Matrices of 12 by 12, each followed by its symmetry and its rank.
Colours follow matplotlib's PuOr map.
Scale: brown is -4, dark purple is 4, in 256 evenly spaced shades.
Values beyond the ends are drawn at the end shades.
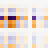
neither, rank one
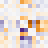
antisymmetric, rank two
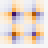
symmetric, rank one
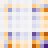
symmetric, rank one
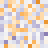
neither, full rank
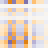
neither, rank one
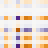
neither, rank one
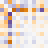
antisymmetric, rank two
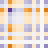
symmetric, rank one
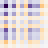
symmetric, rank one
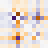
antisymmetric, rank two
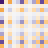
symmetric, rank one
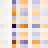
neither, rank one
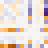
antisymmetric, rank two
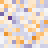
neither, full rank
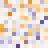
neither, full rank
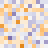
neither, full rank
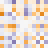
antisymmetric, rank two
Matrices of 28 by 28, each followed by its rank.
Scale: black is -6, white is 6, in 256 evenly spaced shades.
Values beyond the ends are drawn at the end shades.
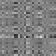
two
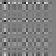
one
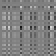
one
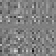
three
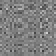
three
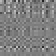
two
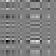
one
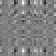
two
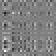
two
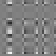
one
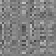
three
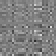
three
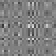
two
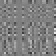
two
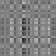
one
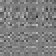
three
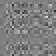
three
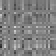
two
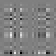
one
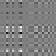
one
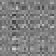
three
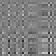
two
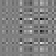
one
